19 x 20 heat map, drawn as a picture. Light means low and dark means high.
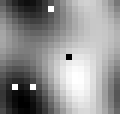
Four lone cells stand out: one far higher and three far lower than their neighbours. No regular stripes run through it. The bottom left is the ninth with the highest average. The bottom left is the roughest part.
